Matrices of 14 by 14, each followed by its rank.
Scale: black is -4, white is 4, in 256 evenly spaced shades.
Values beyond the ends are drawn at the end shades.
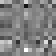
two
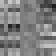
two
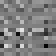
two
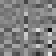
two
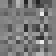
two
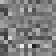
three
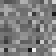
three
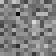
three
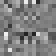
three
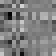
two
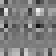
two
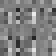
three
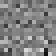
three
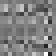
two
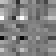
two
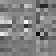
three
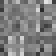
three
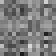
three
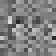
three
